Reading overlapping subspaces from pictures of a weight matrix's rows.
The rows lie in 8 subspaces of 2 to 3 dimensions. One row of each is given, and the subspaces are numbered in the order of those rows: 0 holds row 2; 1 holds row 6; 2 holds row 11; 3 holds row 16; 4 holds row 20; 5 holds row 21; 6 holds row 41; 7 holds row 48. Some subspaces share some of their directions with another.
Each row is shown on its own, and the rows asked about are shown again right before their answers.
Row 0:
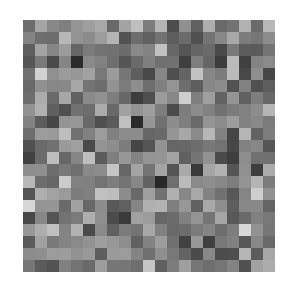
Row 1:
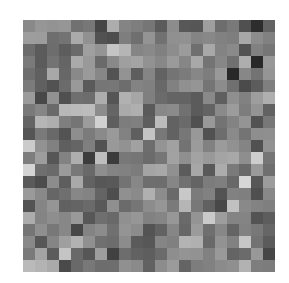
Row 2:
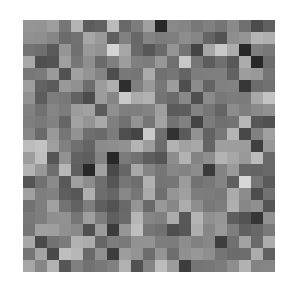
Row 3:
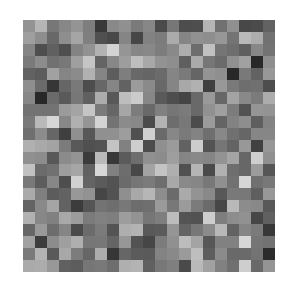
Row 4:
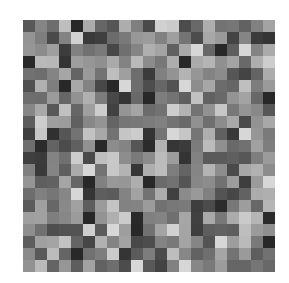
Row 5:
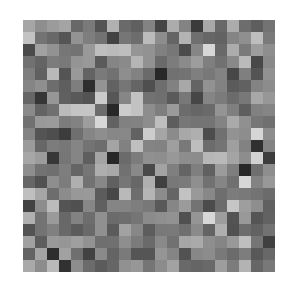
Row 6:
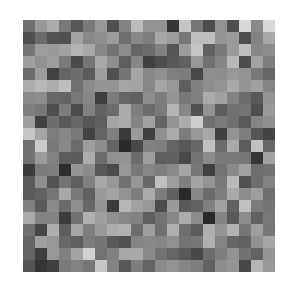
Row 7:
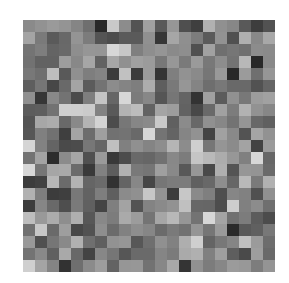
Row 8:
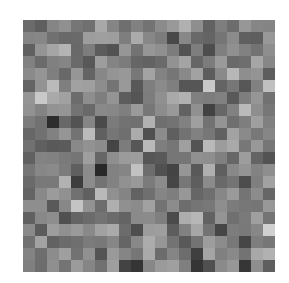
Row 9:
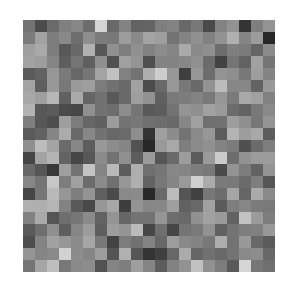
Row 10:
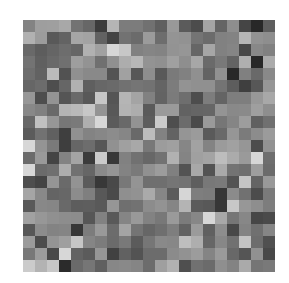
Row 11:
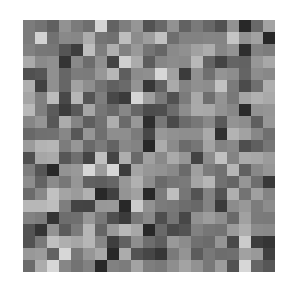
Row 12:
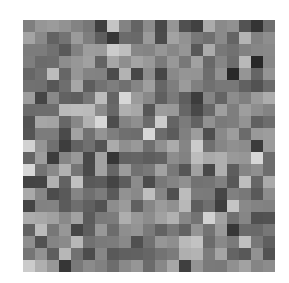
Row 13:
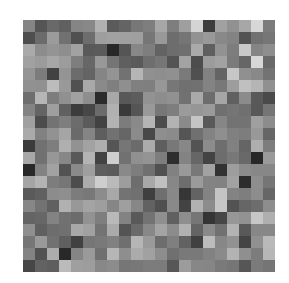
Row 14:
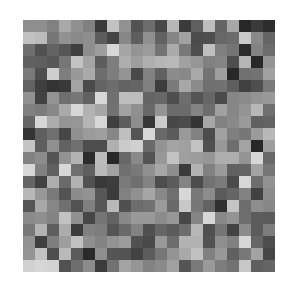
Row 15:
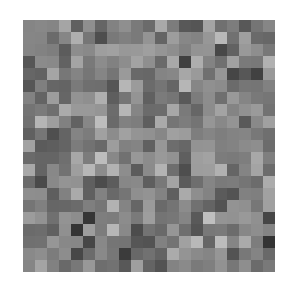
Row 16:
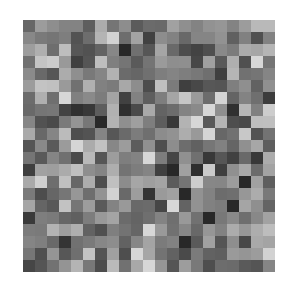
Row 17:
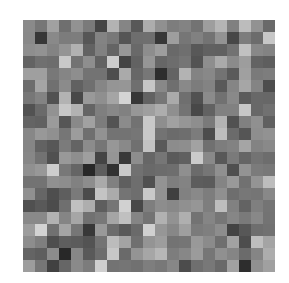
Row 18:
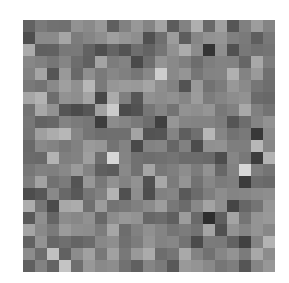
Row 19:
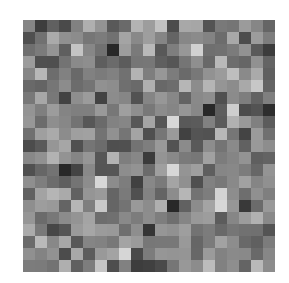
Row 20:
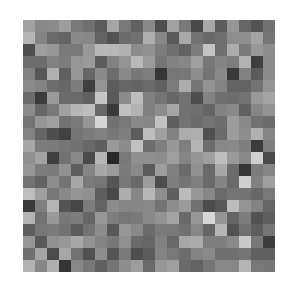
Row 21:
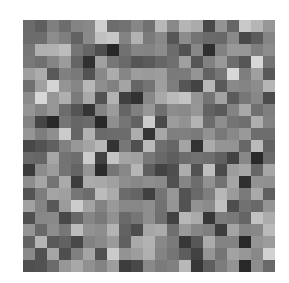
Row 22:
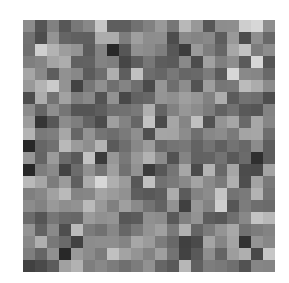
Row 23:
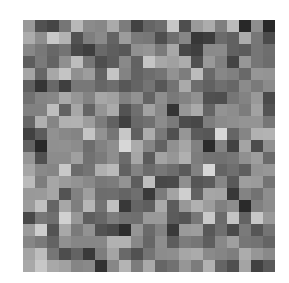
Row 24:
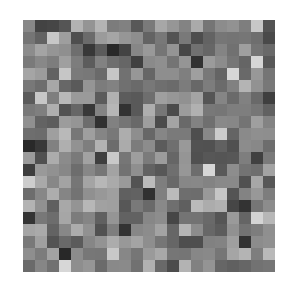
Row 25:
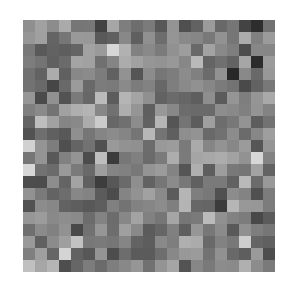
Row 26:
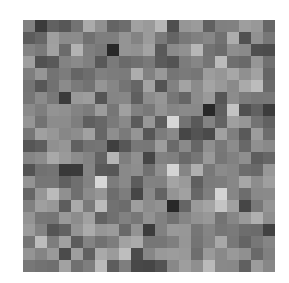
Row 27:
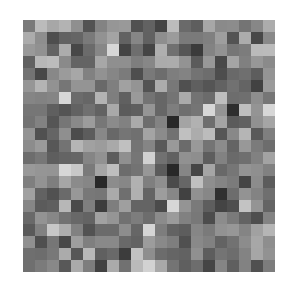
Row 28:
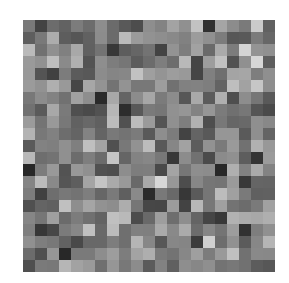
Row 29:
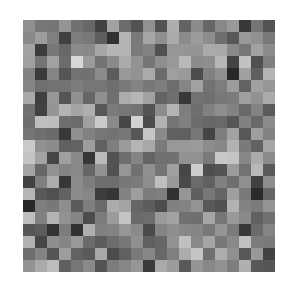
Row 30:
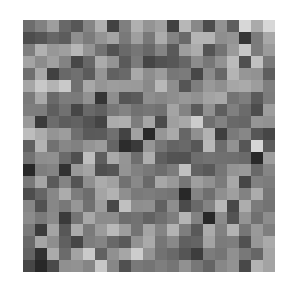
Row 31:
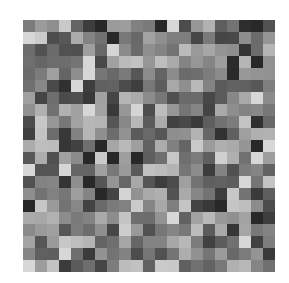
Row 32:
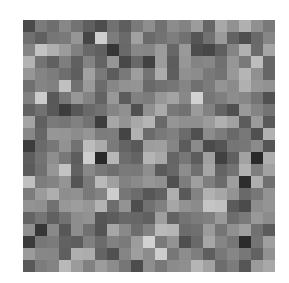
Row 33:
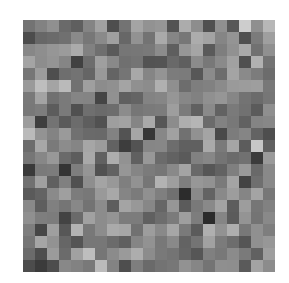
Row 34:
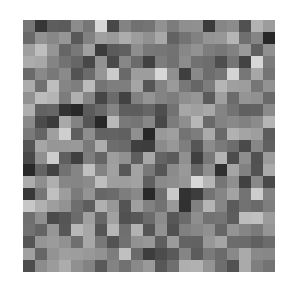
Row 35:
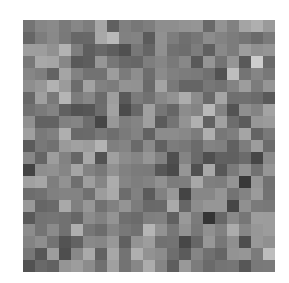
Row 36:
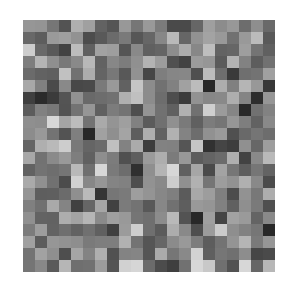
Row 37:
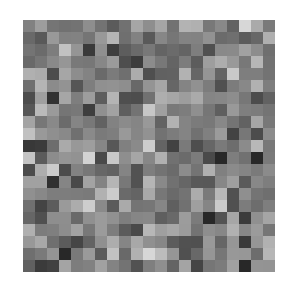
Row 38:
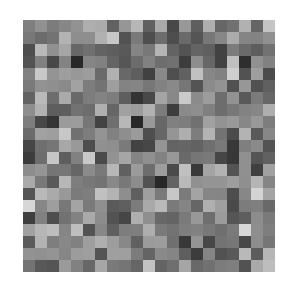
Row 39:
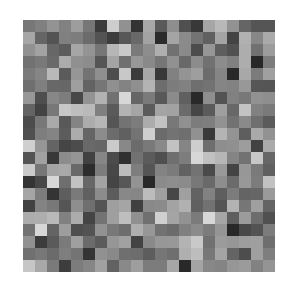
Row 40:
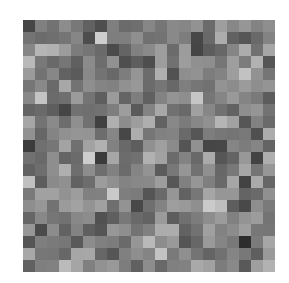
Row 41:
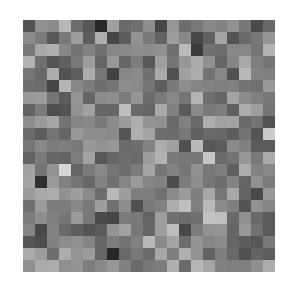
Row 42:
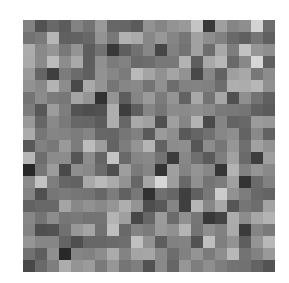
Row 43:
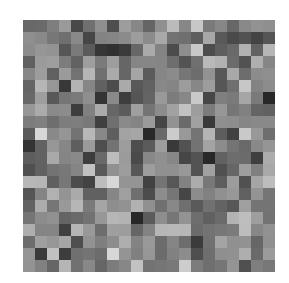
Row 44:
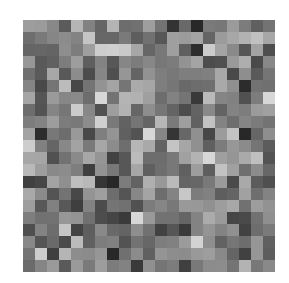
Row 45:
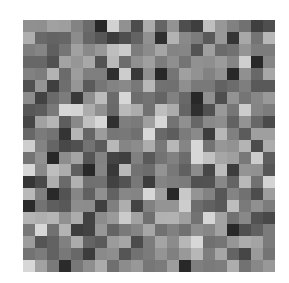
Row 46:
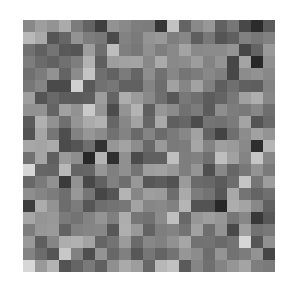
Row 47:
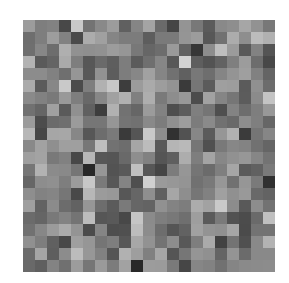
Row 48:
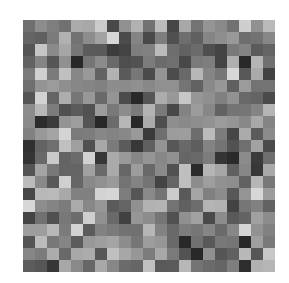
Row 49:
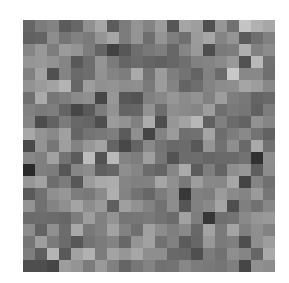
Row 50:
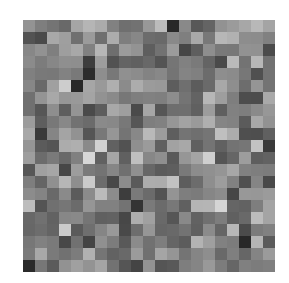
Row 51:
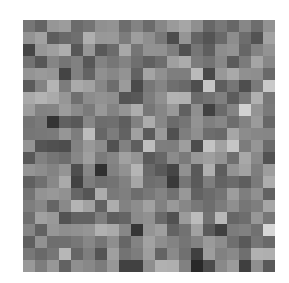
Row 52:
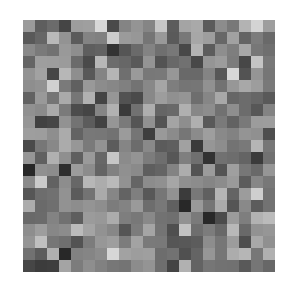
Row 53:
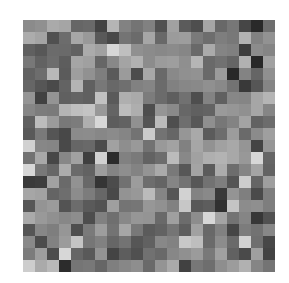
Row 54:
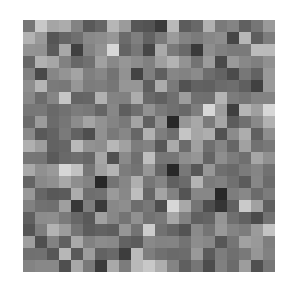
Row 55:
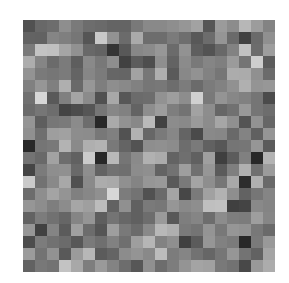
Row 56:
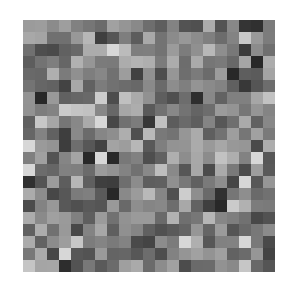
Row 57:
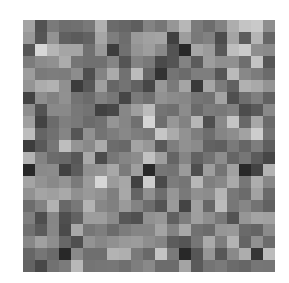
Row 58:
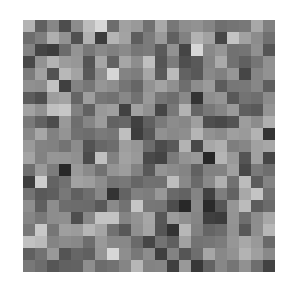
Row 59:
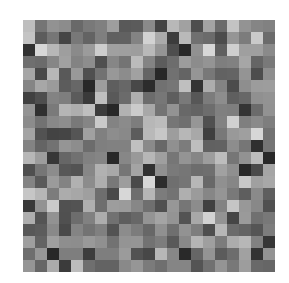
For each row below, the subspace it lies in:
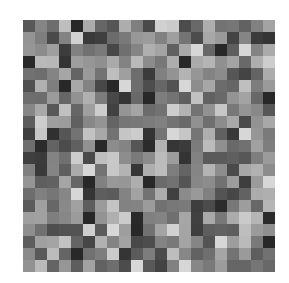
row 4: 0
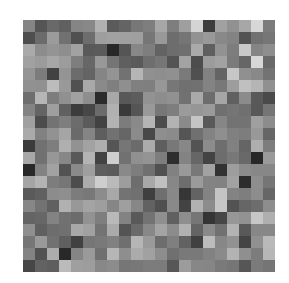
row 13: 7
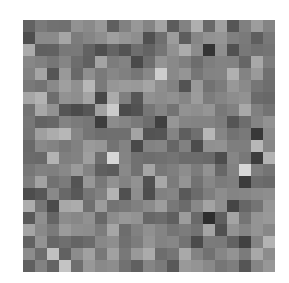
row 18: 4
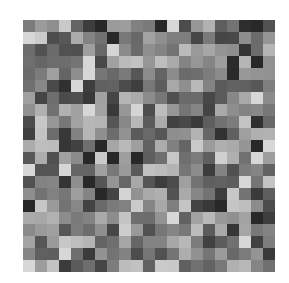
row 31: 0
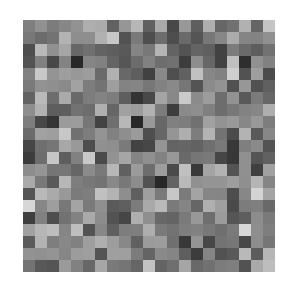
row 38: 7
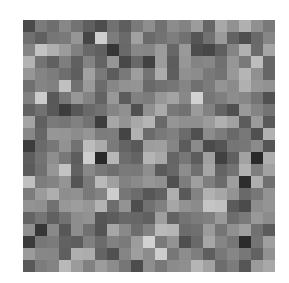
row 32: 6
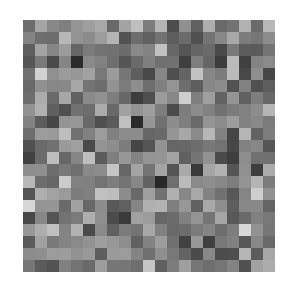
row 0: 7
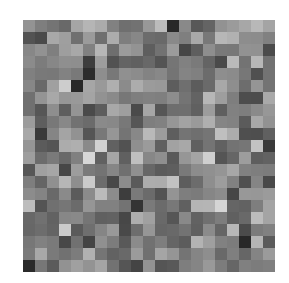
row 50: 0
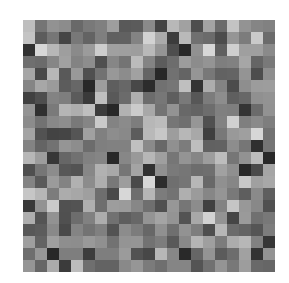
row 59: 4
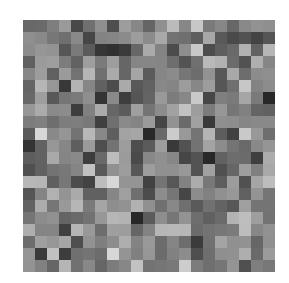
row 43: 0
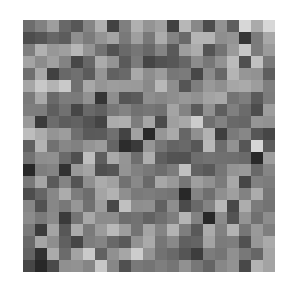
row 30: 1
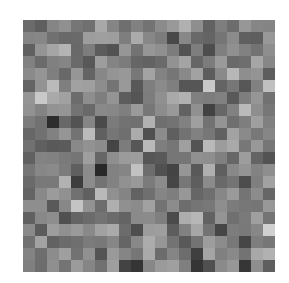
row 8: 5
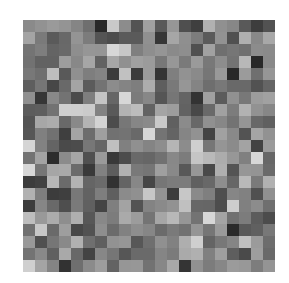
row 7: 2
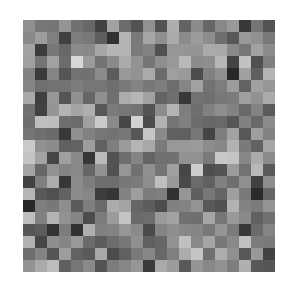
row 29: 7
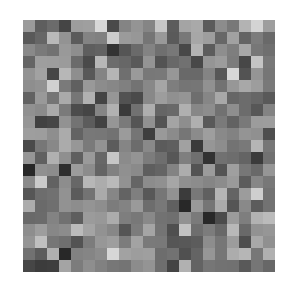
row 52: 6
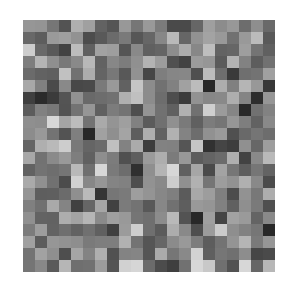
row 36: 5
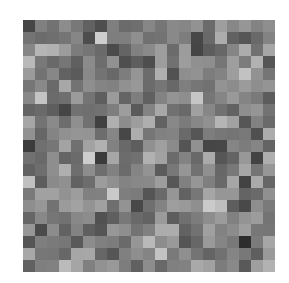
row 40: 6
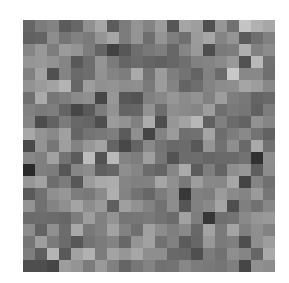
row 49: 1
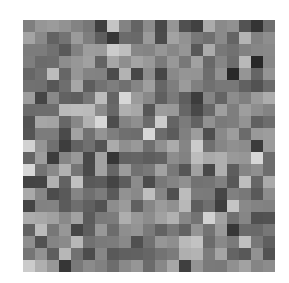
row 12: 2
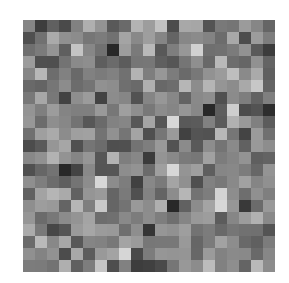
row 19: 3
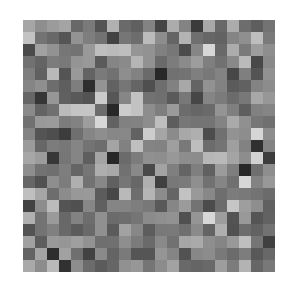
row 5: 4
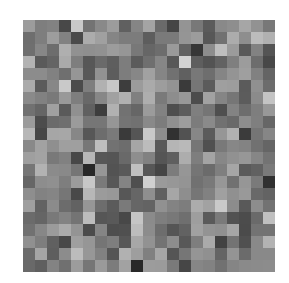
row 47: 0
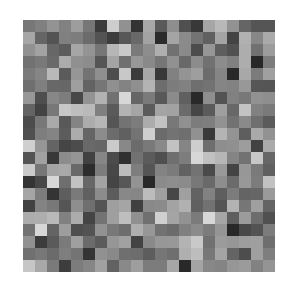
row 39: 2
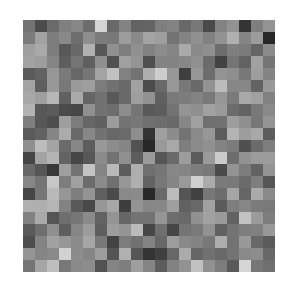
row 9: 2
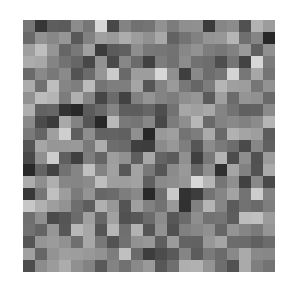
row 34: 2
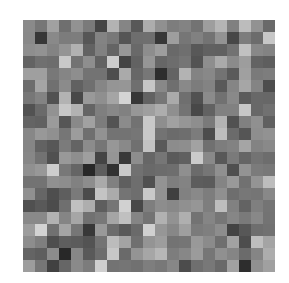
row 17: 2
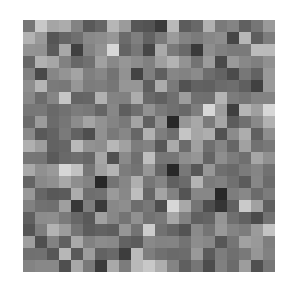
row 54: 3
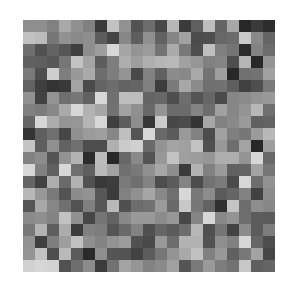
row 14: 1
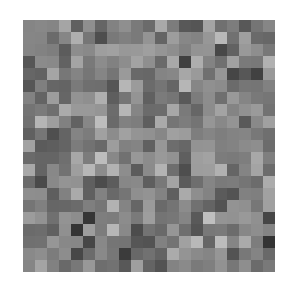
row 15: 0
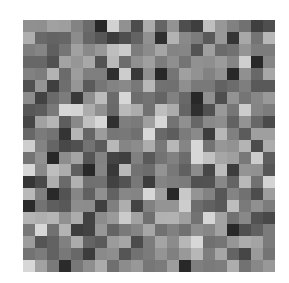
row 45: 2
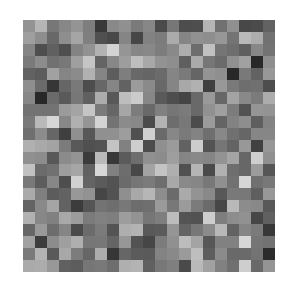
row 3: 5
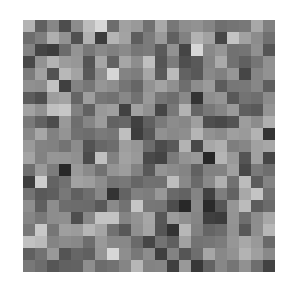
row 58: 6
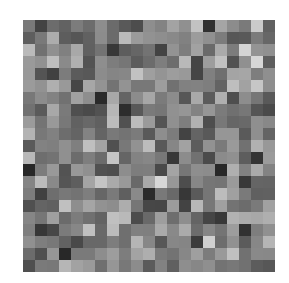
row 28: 7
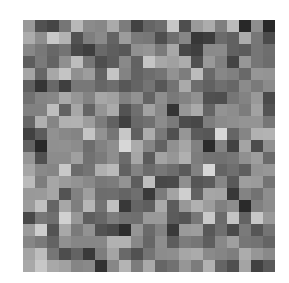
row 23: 1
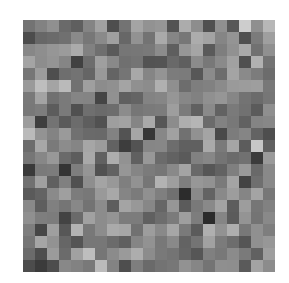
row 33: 1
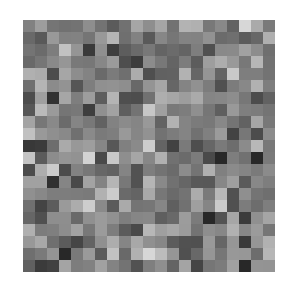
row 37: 2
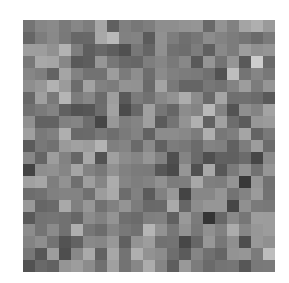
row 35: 3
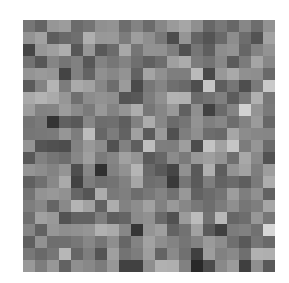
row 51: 5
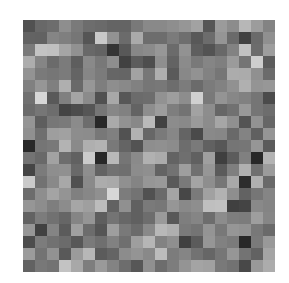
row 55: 6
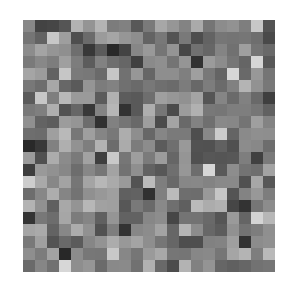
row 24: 1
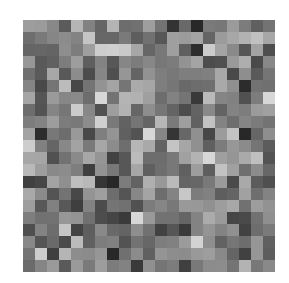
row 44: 0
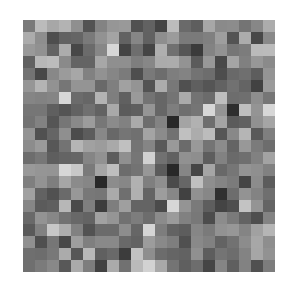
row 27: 3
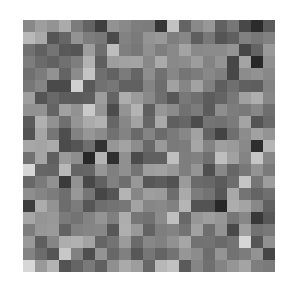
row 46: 0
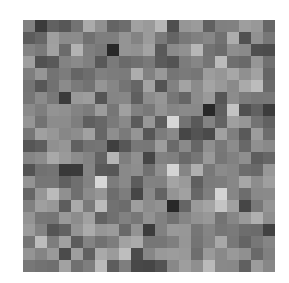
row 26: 3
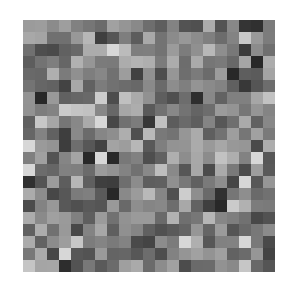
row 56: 6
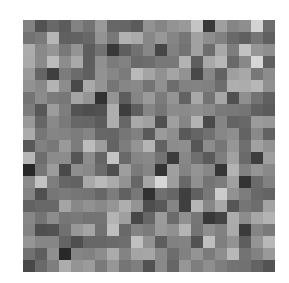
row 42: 7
